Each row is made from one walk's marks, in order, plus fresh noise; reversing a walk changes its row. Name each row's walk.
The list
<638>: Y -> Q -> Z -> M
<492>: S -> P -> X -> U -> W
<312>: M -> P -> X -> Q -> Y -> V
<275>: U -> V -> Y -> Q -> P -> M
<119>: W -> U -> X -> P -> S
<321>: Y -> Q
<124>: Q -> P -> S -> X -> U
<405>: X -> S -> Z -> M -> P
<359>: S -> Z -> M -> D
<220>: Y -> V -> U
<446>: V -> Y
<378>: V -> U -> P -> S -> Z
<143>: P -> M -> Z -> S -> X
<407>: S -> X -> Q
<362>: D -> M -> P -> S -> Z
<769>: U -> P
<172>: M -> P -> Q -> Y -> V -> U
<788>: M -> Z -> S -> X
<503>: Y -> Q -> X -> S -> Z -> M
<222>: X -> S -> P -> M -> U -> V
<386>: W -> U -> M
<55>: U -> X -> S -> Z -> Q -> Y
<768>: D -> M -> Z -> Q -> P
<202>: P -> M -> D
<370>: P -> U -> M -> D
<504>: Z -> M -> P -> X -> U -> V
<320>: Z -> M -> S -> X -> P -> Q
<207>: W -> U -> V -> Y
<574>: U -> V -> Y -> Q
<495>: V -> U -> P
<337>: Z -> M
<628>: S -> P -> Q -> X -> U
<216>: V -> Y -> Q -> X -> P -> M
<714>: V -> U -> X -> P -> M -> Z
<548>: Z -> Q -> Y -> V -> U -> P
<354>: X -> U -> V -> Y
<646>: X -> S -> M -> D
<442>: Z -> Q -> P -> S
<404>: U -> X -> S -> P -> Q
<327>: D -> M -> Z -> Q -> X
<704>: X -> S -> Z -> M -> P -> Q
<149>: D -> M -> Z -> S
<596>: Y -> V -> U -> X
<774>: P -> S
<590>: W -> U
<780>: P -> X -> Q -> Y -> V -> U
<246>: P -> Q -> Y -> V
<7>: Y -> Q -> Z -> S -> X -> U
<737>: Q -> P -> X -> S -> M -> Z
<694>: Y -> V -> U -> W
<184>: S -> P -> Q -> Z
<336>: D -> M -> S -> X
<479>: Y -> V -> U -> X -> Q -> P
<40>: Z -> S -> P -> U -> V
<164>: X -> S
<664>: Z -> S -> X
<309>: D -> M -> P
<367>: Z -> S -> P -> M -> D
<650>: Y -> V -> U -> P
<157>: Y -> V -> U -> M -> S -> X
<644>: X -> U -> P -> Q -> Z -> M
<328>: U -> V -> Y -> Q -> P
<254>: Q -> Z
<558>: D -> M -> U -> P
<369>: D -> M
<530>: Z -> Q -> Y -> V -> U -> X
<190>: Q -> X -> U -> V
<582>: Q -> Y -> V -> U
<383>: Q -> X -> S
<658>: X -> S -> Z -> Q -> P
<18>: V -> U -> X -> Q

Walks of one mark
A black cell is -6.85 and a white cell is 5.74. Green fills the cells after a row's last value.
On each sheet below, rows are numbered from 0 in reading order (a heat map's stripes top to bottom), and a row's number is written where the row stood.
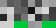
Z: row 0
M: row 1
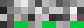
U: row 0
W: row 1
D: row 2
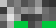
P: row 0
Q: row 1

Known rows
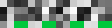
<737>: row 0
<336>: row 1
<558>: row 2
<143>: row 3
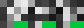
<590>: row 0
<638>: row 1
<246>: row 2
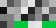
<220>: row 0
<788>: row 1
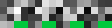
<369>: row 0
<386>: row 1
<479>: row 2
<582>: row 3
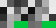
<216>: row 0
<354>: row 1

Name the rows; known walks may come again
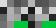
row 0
<446>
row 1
<328>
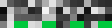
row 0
<737>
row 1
<646>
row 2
<582>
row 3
<638>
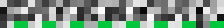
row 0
<7>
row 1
<658>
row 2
<362>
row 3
<369>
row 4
<336>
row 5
<143>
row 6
<664>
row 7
<694>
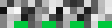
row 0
<202>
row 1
<354>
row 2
<216>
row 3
<492>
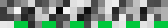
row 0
<149>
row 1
<479>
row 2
<386>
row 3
<55>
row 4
<405>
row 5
<704>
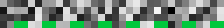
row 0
<321>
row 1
<504>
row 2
<714>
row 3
<18>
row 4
<590>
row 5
<359>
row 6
<220>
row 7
<407>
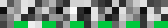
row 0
<596>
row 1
<788>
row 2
<558>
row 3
<246>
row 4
<644>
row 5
<780>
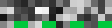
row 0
<254>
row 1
<768>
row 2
<769>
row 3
<190>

